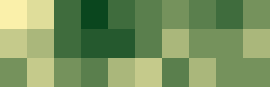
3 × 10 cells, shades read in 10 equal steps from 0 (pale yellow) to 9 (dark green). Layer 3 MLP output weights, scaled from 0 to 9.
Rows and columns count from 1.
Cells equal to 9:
1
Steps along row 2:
up up up same down down up same down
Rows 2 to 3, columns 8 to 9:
5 5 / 3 5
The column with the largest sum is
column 4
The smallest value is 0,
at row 1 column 1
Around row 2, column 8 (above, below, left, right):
6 3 3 5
